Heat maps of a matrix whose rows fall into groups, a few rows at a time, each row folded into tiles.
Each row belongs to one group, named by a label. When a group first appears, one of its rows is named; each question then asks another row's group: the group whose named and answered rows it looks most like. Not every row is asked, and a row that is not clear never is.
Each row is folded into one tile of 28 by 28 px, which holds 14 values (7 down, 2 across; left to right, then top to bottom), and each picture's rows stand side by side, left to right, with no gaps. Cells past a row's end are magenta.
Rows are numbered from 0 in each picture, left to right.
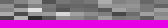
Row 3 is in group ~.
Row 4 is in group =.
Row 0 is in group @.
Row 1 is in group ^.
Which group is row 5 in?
@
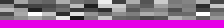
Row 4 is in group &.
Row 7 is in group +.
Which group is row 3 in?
~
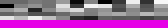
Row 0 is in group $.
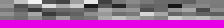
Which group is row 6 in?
$
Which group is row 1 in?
+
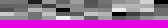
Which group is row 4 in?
=
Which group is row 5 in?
^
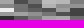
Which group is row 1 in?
~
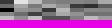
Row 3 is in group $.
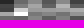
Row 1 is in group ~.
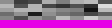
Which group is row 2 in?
$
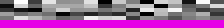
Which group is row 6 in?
^
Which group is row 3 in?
^
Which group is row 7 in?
+
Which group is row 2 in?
=
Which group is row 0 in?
~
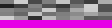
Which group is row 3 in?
&
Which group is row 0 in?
$
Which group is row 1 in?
@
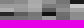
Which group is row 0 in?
=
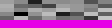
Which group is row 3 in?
@
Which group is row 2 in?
=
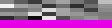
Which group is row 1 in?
@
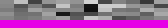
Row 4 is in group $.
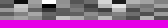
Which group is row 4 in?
&
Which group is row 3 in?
~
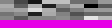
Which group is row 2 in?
+
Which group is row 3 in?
$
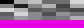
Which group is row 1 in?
+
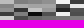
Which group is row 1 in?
=
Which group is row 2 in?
+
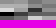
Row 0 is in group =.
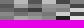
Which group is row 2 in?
@
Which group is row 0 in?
~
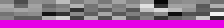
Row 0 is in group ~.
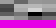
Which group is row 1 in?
=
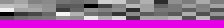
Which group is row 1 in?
=
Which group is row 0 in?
=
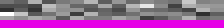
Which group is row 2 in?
@
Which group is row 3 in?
+
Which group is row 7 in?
=
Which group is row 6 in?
~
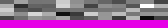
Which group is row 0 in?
&
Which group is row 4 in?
@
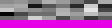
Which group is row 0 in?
=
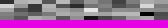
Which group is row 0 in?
&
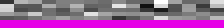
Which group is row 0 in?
&
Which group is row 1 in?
+
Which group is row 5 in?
~
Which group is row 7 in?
~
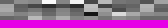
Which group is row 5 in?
&
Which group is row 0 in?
&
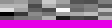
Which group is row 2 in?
^
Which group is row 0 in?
=
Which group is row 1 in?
~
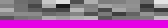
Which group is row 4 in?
=
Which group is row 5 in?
~
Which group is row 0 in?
^
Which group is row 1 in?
~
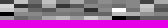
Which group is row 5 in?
&
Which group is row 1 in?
~
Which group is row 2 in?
$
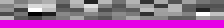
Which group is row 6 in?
&
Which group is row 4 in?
~
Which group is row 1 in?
=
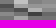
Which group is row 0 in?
~
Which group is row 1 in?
=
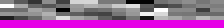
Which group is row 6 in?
$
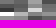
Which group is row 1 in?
^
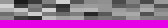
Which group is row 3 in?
=
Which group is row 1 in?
@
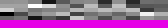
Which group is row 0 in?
=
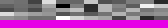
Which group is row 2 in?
$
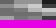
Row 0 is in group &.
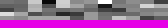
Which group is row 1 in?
^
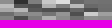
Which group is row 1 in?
~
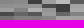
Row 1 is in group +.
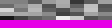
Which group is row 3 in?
&
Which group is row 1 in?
&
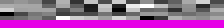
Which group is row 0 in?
=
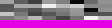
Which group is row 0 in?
+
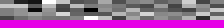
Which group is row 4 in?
@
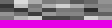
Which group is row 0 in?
~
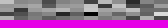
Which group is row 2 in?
=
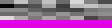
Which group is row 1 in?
~
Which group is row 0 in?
$
